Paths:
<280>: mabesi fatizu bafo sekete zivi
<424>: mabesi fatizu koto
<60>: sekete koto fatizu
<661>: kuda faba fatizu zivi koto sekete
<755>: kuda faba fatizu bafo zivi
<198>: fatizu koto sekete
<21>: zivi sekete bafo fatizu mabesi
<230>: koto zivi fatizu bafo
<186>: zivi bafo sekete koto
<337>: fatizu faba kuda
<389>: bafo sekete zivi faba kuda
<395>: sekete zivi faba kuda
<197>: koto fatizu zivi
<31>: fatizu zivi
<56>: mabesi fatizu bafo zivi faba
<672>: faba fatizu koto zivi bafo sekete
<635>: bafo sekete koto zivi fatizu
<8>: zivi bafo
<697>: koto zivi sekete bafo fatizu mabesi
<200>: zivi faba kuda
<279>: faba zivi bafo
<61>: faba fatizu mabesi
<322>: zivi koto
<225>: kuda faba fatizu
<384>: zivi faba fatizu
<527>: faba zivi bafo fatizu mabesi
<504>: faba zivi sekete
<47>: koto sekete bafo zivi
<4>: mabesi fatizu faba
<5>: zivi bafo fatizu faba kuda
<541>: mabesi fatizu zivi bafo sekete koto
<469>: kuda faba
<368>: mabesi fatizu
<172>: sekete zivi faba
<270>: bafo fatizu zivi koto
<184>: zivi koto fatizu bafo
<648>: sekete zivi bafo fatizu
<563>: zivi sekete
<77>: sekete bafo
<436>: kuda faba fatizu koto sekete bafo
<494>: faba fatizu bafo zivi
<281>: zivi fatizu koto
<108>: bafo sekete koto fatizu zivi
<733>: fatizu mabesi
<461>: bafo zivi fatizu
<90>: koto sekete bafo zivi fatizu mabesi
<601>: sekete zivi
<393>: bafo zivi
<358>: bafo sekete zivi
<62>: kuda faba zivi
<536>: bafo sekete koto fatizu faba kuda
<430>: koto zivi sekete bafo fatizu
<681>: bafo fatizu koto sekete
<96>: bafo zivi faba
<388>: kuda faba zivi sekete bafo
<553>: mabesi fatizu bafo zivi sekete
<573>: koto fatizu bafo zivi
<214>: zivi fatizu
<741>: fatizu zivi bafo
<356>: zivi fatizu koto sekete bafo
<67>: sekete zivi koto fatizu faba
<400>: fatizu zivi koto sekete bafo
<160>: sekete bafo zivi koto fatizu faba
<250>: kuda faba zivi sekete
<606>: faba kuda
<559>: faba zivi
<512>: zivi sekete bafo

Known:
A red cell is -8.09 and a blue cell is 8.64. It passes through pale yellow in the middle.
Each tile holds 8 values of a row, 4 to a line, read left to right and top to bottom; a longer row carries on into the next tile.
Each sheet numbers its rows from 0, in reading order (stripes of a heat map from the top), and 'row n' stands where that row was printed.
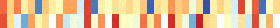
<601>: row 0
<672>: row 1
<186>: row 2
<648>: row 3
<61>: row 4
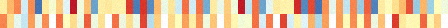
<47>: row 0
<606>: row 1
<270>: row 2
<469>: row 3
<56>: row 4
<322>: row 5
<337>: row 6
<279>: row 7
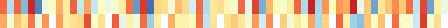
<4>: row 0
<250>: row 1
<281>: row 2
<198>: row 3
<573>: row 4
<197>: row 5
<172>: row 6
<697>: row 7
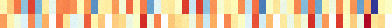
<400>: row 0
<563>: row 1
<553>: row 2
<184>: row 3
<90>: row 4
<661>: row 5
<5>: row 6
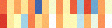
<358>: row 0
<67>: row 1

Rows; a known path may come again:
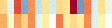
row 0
<62>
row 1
<559>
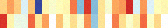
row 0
<8>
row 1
<31>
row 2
<504>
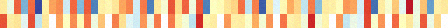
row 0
<214>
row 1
<337>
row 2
<47>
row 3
<21>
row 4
<393>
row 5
<681>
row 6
<672>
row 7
<606>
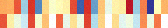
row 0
<430>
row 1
<270>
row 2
<384>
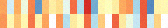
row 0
<536>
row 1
<424>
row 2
<356>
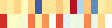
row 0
<186>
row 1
<200>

